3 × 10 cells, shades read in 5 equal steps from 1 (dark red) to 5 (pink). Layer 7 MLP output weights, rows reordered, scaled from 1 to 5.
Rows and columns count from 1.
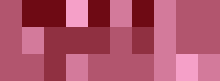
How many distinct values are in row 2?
3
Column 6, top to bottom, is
4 3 3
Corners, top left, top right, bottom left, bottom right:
3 3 3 4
